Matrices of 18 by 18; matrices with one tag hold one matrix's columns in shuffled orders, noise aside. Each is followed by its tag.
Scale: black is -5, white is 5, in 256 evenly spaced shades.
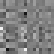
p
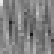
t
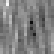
t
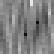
t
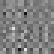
p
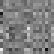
p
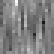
t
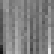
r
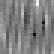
t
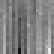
r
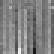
r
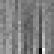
r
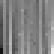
r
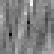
t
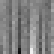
r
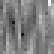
t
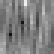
t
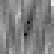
t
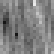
t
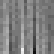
r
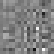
p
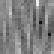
t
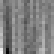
r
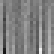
r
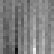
r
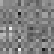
p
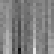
r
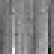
r
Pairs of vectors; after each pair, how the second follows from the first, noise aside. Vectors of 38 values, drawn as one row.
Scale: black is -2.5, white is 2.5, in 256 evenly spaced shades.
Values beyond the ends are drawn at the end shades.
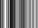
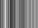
shrunk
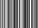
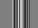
partly zeroed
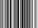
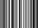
negated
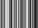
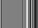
partly zeroed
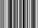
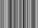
shrunk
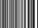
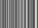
shrunk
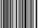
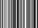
negated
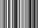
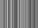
shrunk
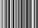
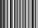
negated
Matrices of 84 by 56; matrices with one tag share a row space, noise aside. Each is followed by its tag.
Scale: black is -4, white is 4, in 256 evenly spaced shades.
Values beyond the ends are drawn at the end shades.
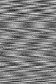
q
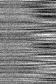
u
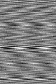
q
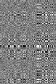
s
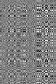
s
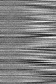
u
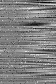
u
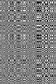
s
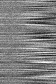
u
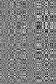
s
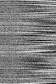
u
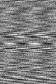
q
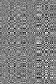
s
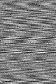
q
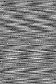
q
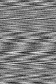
q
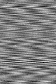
q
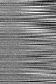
u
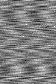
q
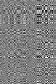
s
